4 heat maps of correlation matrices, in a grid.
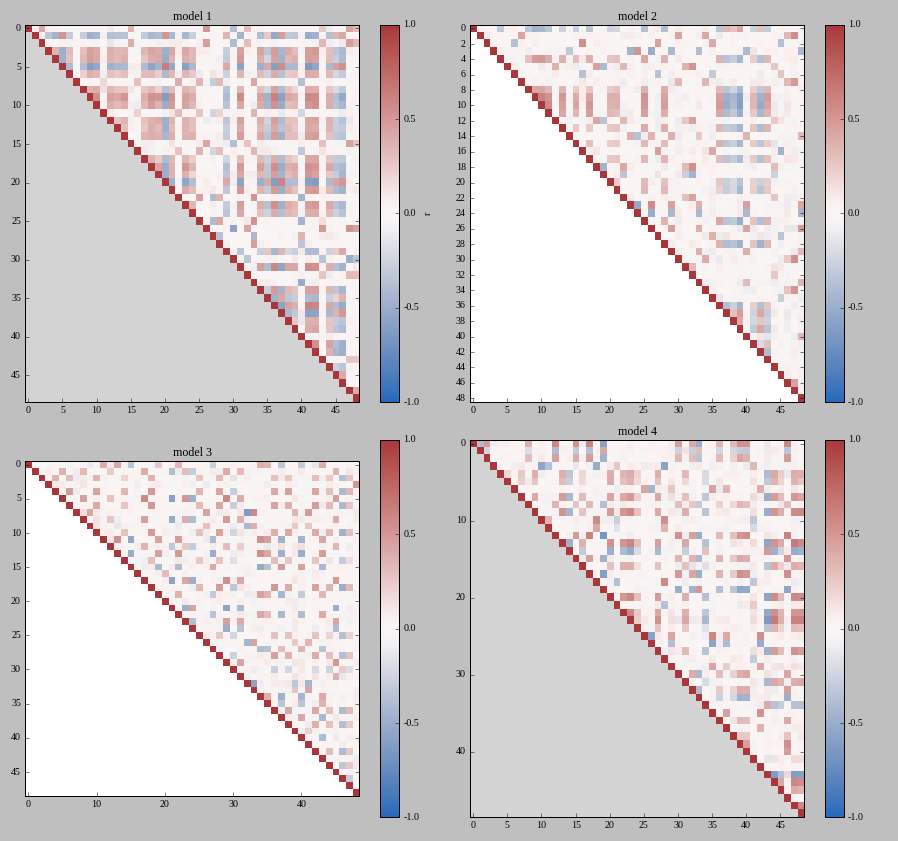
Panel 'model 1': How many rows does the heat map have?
49
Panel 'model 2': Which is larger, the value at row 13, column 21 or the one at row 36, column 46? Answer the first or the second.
the first
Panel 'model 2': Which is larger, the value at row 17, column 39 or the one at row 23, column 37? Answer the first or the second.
the second
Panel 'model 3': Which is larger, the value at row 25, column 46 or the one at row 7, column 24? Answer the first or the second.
the second
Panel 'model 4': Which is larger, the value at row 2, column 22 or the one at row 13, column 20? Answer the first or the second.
the second
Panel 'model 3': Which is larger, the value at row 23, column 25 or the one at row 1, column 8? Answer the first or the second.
the second
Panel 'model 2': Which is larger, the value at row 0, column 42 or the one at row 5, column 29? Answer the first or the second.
the first
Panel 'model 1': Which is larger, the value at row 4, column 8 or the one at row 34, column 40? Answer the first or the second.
the first
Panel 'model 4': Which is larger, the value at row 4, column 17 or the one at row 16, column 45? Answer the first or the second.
the second
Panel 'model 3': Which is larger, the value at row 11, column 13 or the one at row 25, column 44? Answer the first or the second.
the first
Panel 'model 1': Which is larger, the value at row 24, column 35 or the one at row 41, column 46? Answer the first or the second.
the first
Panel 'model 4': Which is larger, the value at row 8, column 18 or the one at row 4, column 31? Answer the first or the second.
the second
